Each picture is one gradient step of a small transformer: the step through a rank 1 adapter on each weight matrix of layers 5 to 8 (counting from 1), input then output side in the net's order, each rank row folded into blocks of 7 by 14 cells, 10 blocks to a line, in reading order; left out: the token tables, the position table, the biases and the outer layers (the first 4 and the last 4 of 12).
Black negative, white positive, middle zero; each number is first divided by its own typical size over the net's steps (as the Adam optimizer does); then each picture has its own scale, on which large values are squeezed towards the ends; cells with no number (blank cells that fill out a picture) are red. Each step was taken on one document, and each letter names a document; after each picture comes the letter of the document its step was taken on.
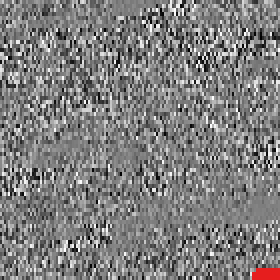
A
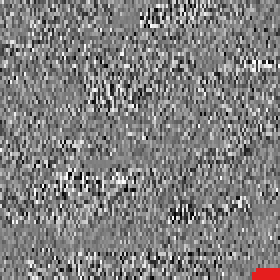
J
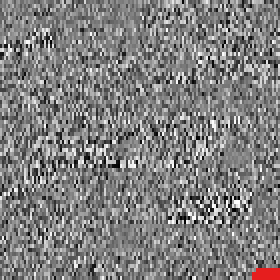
A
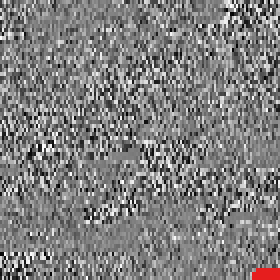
J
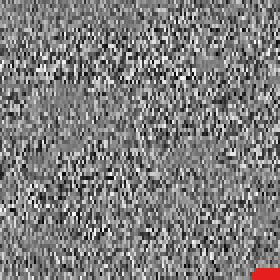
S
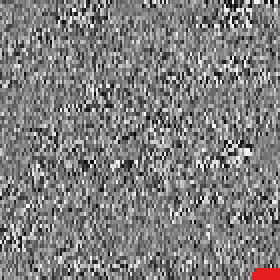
A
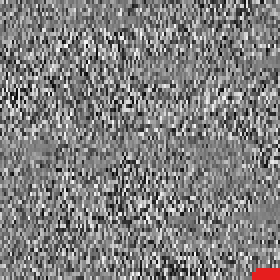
S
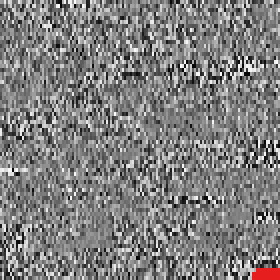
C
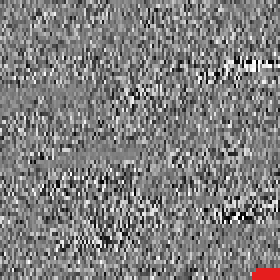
J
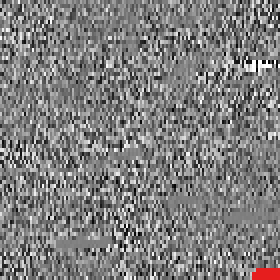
J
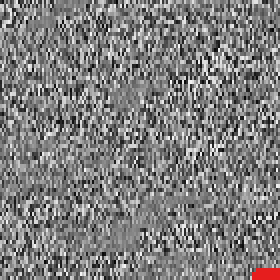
C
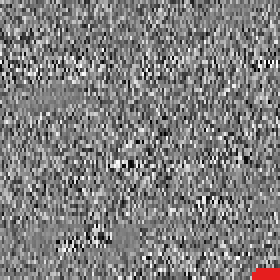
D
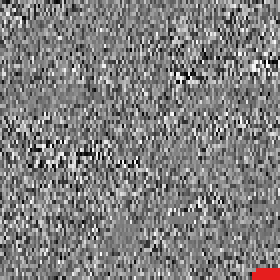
D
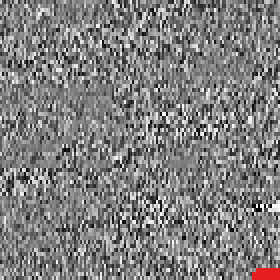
S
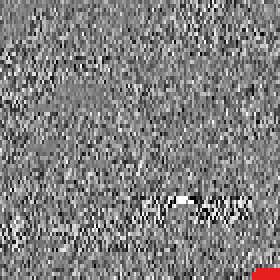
D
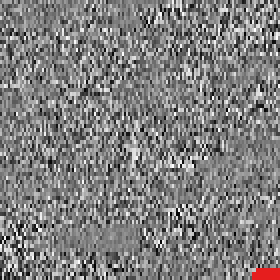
A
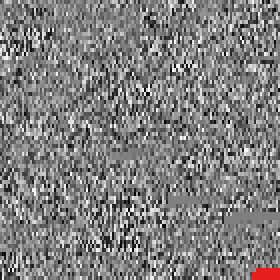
J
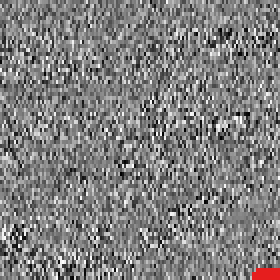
D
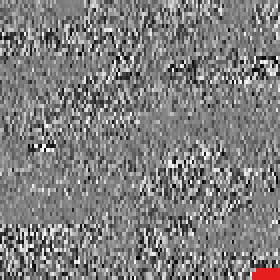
A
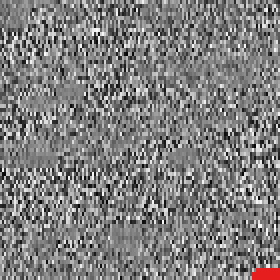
S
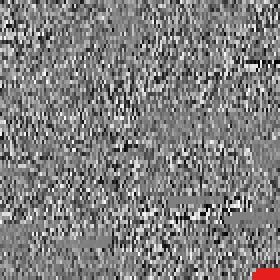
J
